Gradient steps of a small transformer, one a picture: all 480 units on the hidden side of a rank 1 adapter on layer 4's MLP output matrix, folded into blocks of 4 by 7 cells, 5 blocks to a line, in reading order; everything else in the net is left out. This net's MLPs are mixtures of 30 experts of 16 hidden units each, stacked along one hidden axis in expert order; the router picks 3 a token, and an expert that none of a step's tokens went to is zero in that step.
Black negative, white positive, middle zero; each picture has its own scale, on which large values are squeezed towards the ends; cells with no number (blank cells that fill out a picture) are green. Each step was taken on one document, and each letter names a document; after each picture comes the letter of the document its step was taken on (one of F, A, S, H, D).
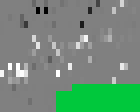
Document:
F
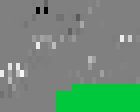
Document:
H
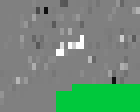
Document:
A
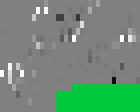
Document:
H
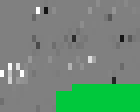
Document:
H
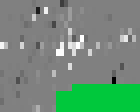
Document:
A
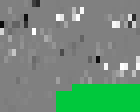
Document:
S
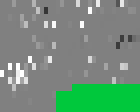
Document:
F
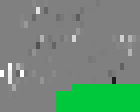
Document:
H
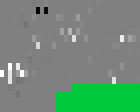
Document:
H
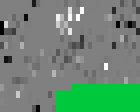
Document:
S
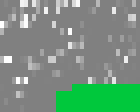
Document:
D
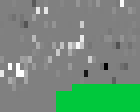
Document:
F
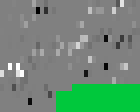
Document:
F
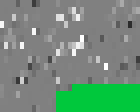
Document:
S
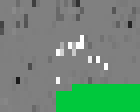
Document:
S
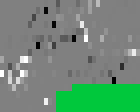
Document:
H
